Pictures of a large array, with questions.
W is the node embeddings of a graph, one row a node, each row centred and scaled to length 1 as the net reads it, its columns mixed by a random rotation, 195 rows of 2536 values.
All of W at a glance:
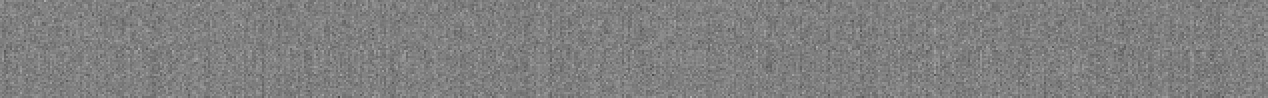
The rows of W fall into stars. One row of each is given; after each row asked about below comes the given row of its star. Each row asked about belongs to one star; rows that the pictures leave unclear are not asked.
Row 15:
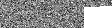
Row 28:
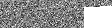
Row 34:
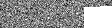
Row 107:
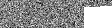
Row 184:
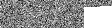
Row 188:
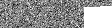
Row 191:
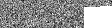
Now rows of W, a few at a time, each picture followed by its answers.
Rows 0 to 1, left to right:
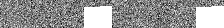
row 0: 15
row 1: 28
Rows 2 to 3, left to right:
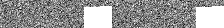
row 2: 188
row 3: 28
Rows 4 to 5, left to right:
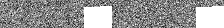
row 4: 188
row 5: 34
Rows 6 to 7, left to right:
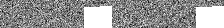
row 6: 184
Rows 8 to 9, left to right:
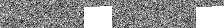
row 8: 188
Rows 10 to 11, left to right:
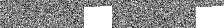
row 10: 184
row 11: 34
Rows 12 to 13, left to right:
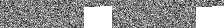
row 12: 188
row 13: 107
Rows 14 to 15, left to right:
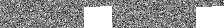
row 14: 184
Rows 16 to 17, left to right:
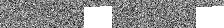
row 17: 191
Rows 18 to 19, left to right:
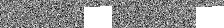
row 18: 107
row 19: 28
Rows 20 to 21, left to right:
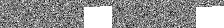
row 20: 188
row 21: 191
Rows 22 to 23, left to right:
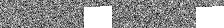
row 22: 107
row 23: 28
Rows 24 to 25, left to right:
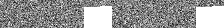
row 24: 28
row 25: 184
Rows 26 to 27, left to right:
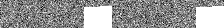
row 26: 15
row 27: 28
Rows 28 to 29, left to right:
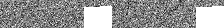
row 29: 28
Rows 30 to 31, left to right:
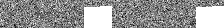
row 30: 191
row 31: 188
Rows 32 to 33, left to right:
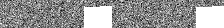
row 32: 107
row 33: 15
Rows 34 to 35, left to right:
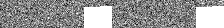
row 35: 191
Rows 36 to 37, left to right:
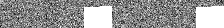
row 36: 28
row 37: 15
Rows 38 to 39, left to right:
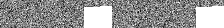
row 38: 191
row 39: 34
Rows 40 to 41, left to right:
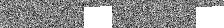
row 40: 107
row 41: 191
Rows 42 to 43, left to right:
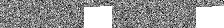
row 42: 107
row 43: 191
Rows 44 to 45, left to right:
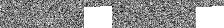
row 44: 184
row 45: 34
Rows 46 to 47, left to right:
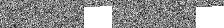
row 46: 191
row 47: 107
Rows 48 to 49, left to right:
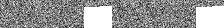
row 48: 15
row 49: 191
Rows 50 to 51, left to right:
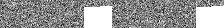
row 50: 191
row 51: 184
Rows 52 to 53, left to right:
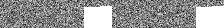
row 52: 28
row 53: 184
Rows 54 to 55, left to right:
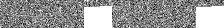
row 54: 184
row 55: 15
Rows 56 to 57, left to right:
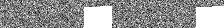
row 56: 107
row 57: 34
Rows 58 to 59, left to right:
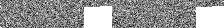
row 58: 107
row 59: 188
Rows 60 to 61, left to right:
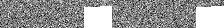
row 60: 28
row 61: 15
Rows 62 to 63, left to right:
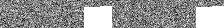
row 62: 107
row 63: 15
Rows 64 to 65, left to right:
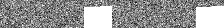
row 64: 191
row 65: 15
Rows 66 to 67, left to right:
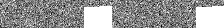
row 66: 191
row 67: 107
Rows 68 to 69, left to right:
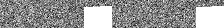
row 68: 188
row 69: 15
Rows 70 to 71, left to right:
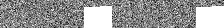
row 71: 15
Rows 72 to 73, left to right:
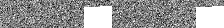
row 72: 107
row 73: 28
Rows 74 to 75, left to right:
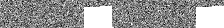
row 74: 184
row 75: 107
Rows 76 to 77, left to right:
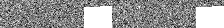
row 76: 188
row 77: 15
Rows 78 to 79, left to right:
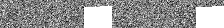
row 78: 191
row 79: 188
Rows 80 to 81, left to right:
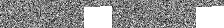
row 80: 28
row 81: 28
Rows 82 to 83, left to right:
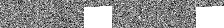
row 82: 15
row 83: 188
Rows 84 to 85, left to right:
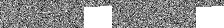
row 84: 15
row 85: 34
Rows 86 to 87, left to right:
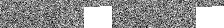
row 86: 28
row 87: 28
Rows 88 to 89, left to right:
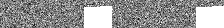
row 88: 191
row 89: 184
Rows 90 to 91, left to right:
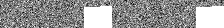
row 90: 34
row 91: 15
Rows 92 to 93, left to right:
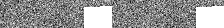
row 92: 34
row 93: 191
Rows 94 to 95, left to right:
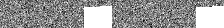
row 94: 184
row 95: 34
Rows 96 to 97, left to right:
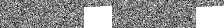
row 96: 191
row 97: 191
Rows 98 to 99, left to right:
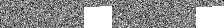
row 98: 191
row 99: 34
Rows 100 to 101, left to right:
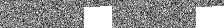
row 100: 107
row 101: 107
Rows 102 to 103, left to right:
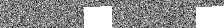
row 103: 107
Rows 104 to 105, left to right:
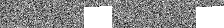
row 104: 34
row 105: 188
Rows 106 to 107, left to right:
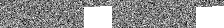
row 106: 107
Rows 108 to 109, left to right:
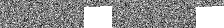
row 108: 107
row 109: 188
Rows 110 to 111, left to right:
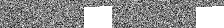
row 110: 191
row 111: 188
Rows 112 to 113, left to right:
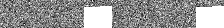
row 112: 107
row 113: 34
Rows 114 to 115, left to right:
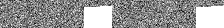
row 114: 107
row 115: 184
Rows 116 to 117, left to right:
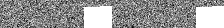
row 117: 191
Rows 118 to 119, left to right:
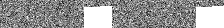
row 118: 188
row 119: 107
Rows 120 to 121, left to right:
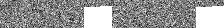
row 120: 34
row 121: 188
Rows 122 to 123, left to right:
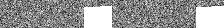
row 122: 184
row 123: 107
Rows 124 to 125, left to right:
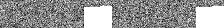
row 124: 191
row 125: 34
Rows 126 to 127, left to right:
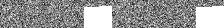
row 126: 15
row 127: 15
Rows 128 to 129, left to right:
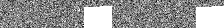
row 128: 107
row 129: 15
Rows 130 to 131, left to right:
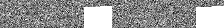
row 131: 184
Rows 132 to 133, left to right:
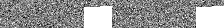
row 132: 34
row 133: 184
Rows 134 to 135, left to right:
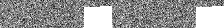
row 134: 107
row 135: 15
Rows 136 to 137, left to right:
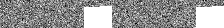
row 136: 184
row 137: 107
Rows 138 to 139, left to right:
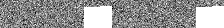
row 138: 107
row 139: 34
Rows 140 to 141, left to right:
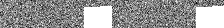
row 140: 15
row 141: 107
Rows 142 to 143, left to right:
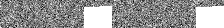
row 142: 15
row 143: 188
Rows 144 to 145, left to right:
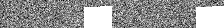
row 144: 34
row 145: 188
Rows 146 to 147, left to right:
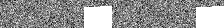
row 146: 107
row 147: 34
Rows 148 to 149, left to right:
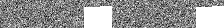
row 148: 28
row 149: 28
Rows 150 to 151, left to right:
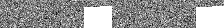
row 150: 28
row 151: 184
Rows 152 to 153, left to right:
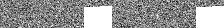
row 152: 184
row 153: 188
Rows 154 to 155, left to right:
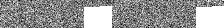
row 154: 15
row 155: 191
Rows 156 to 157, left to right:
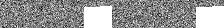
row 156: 15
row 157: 28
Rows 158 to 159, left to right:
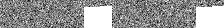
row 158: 184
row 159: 107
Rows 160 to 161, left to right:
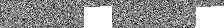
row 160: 107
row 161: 15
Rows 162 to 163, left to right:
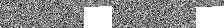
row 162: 15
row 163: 28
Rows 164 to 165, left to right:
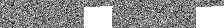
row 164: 188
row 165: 184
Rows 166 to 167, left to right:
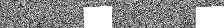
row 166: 34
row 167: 188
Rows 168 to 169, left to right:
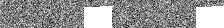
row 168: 28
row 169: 184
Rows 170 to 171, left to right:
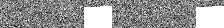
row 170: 191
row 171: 188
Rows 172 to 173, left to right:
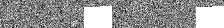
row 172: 15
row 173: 34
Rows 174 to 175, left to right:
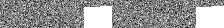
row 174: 34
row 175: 184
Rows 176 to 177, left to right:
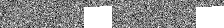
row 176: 34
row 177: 15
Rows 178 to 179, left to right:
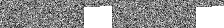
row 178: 191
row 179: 191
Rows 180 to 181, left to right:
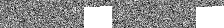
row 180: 107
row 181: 188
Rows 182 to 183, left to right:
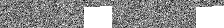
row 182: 28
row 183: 184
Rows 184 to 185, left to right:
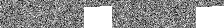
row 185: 15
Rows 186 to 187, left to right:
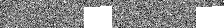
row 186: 34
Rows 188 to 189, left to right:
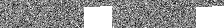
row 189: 107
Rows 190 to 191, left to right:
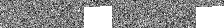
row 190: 107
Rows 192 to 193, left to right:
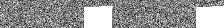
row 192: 184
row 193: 184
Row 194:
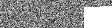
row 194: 28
